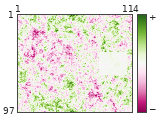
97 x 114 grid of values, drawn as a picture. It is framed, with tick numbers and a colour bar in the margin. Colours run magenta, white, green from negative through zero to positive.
Odd rows or columns: none. Slope: none. Grain: blotchy. Odd patch: calmer, in the middle right. Calmest part: middle right.
